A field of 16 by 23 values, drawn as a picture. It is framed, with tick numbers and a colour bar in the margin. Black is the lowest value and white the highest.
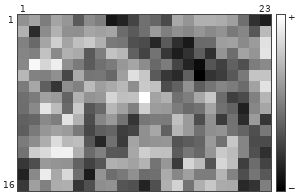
Histogram: bell-shaped. Average level on the scale: 50%. Mirror symmetry: none. Odd rows or columns: none.
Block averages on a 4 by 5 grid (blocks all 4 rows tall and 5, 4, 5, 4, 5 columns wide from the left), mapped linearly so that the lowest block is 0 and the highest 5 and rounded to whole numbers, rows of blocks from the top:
44014 / 44502 / 42331 / 51342
